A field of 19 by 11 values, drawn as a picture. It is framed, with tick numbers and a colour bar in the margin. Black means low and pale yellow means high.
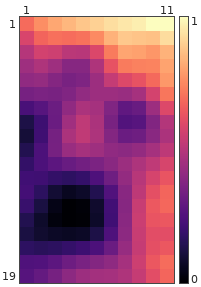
Ninth with the lowest average: bottom left. Stripes: none. Ninth with the highest average: top right. Mirror symmetry: none. Slope: up to the top right.
